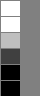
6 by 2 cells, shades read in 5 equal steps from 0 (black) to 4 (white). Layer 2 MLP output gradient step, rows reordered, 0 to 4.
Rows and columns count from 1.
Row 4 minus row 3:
-2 0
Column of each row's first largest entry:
1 1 1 2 2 2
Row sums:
6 6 5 3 2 2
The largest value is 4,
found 2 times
